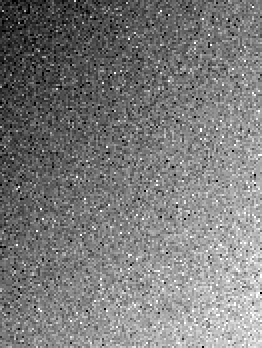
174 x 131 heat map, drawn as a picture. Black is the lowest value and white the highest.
The ninth with the highest average is the bottom right. The ninth with the lowest average is the top left. Values rise toward the bottom right. Neither half mirrors the other. No single row or column stands out from its neighbours.
